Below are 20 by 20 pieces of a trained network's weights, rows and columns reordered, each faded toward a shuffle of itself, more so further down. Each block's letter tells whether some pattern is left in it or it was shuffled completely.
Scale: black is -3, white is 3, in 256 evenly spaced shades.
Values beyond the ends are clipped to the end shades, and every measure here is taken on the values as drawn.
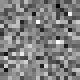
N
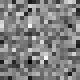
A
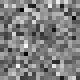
N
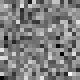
N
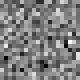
N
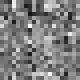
A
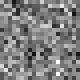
N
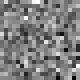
N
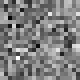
N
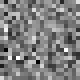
A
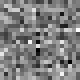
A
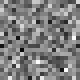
N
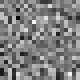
A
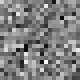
A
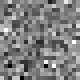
N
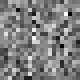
A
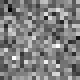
N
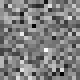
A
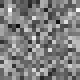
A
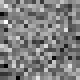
A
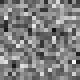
N
